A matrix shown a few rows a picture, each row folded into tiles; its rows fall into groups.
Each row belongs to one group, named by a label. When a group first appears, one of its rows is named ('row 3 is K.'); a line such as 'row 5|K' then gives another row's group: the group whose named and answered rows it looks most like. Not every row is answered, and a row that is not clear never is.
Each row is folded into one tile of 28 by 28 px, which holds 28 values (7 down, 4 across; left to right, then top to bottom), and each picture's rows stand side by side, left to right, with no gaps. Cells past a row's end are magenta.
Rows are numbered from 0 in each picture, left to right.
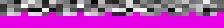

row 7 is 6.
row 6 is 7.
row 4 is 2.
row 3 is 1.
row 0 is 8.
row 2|8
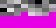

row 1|1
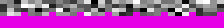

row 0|8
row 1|6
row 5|7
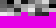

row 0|1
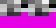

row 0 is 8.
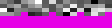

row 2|2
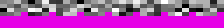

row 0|7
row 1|2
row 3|7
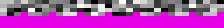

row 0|6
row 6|8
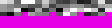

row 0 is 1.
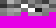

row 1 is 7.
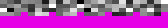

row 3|7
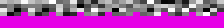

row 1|6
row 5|6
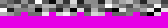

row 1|6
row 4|7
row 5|2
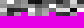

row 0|6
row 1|1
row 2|2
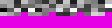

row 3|8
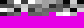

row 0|2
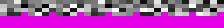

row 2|2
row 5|2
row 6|8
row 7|1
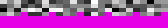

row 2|2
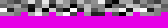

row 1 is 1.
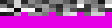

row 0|2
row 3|8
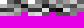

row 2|7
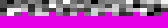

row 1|8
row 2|6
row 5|6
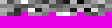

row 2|1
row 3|7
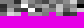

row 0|8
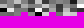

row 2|8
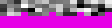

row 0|8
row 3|6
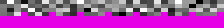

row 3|7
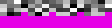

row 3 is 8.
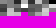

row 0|8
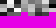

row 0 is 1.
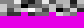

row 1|2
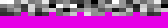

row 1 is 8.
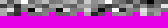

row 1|7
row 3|6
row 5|1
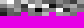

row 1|6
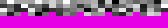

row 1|6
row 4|2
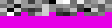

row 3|7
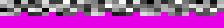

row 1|2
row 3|8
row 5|1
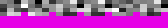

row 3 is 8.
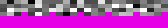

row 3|2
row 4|6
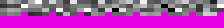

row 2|2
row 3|2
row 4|7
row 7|8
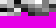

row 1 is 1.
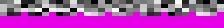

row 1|2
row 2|2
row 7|1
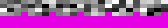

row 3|8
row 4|1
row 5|6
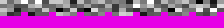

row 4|8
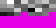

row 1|7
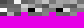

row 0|2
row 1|7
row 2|7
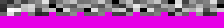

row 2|7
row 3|7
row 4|2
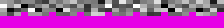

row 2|7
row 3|8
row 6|7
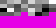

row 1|6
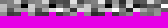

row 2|2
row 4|2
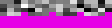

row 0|8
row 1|7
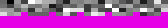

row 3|8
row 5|2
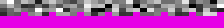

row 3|6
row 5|7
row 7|8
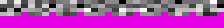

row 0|1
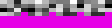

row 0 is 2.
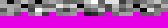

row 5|7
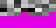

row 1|7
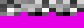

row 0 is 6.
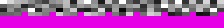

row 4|6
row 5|8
